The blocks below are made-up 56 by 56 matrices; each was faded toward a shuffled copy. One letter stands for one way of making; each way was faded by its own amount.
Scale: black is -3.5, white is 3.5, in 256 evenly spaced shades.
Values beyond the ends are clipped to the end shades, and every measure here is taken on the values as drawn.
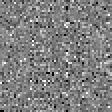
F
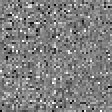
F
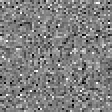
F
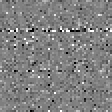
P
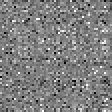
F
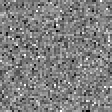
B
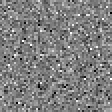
B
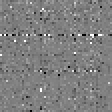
P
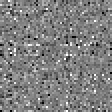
F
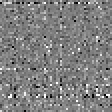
P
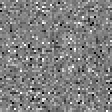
F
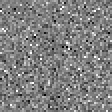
B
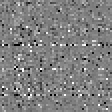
P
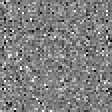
F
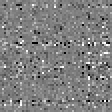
P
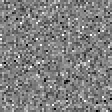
B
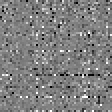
P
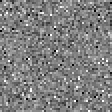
B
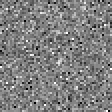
B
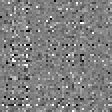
P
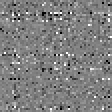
P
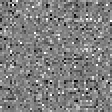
F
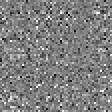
F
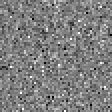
B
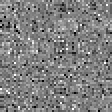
F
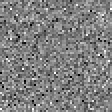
B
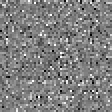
F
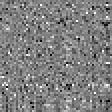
F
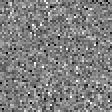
B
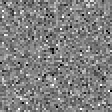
B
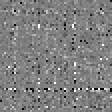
P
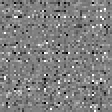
P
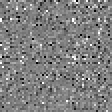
F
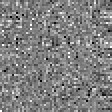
F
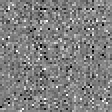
F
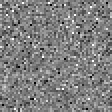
B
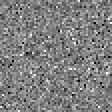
B
